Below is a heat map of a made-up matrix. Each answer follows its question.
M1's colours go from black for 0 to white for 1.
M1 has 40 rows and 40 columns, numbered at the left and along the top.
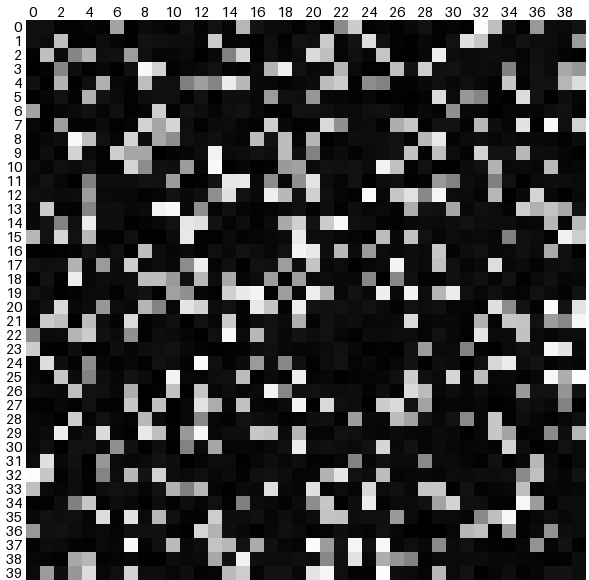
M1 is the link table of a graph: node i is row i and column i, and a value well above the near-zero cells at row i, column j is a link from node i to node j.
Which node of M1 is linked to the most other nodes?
node 4
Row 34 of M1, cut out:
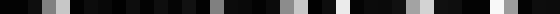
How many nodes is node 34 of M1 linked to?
10
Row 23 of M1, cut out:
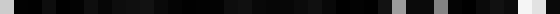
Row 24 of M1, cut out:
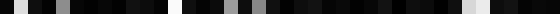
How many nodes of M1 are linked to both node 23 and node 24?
0
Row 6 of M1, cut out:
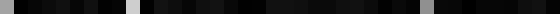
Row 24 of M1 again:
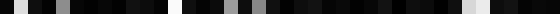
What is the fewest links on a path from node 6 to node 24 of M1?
3
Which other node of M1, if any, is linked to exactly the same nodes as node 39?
node 2
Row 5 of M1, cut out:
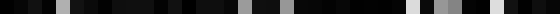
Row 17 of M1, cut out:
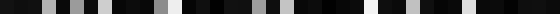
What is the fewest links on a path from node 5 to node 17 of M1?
1
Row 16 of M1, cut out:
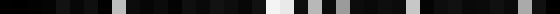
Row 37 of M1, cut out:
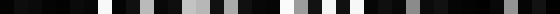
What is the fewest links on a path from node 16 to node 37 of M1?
1
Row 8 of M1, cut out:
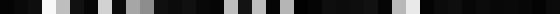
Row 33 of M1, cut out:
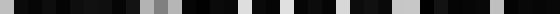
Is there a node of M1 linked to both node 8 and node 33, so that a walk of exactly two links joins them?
yes
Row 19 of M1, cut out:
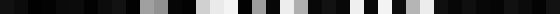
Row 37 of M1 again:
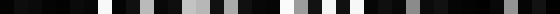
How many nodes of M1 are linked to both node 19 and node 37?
7
